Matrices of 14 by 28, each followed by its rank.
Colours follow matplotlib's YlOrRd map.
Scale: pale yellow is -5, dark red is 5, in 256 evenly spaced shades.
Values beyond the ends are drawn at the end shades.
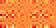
two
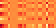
one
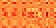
two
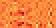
three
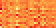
three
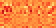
three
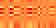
one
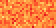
full rank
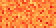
full rank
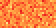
full rank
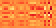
two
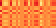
one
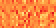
three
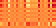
one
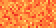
full rank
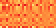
two
